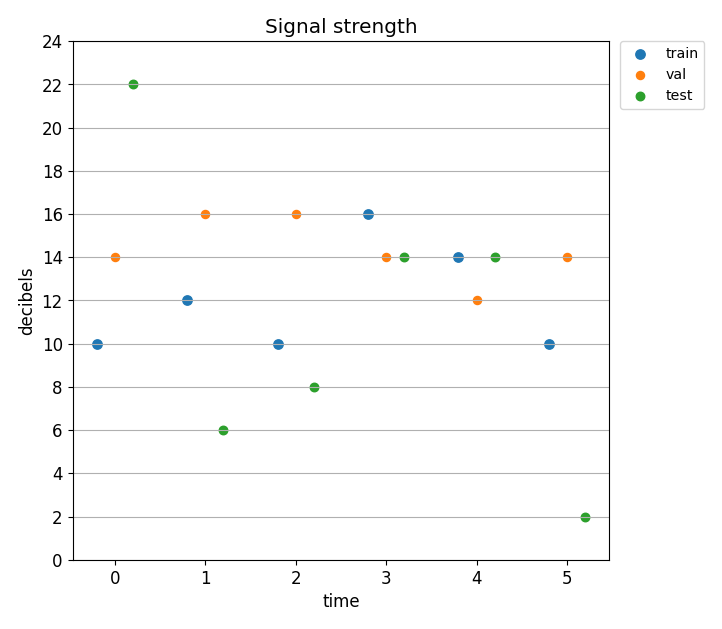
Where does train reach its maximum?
3
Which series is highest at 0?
test
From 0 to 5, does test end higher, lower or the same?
lower
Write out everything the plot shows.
Title: Signal strength
x-axis: time, ticks 0 1 2 3 4 5
y-axis: decibels, ticks 0 2 4 6 8 10 12 14 16 18 20 22 24
Legend: train, val, test
Values:
train: 10 12 10 16 14 10
val: 14 16 16 14 12 14
test: 22 6 8 14 14 2
